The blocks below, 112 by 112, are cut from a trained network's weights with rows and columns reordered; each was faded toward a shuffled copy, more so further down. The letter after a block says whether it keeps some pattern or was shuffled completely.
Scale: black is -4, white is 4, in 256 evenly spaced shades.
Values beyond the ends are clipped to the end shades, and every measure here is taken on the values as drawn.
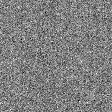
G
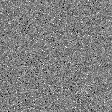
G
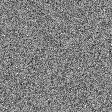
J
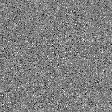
G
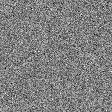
J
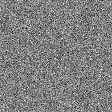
J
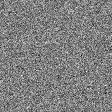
J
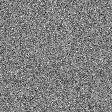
J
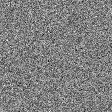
J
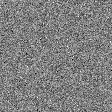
J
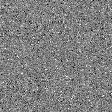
G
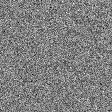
J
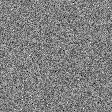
J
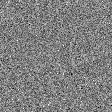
J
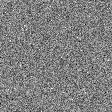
J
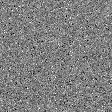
J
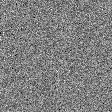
J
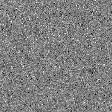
G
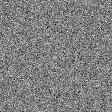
J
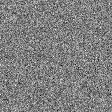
G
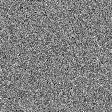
J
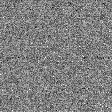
G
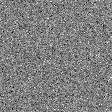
J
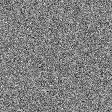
J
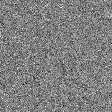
G
